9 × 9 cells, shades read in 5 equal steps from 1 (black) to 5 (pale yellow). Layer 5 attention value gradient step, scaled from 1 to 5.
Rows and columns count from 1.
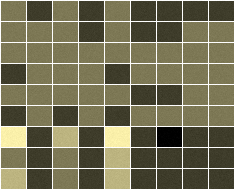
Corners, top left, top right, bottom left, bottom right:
3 2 4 2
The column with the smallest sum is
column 7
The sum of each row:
21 24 27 25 25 24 25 22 23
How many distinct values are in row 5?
2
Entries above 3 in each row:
0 0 0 0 0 0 3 1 2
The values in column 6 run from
2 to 3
